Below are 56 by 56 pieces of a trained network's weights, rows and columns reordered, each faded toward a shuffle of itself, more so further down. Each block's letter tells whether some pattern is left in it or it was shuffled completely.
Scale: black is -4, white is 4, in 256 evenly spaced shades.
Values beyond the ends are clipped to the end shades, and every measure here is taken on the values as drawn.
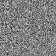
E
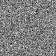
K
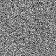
E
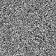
E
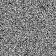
K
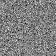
K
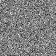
K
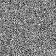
E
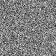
K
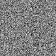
E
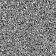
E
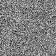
K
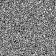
E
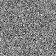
E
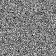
K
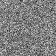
K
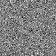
E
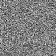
E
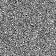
K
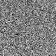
E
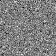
K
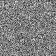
K
